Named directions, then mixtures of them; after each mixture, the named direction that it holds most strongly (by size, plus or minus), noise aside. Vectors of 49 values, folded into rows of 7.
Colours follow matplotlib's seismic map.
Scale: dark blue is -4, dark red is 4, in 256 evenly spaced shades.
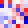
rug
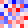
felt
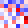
rug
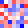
felt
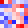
rug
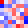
rug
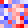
rug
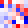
rug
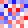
felt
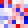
rug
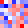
felt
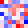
rug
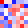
felt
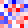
felt
